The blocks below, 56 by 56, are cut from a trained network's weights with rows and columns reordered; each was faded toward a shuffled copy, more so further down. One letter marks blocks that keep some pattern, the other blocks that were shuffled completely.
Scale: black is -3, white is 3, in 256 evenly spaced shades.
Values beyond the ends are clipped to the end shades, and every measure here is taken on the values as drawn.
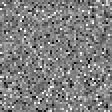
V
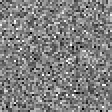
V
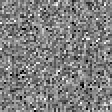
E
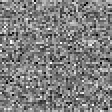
E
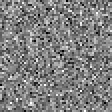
E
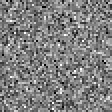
V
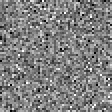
V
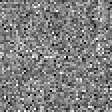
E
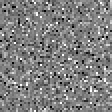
V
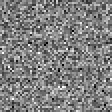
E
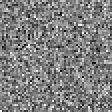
E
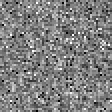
E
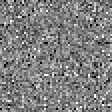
E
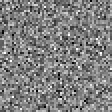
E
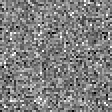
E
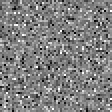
V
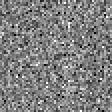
E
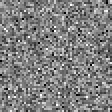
V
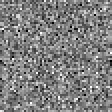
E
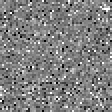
E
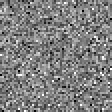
V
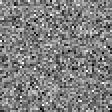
V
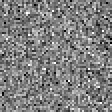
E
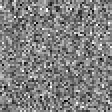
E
